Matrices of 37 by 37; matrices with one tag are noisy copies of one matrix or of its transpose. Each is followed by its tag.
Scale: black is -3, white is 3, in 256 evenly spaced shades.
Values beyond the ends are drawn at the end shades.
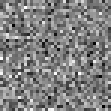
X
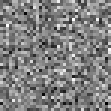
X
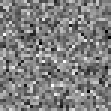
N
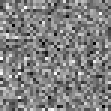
X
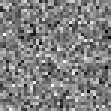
N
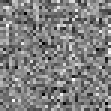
X
